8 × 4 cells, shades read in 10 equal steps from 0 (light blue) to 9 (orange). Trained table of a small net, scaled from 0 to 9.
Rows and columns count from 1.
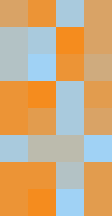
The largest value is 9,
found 3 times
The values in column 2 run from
0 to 9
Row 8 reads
8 9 0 7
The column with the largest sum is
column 2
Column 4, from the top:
6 6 5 7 6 0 7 7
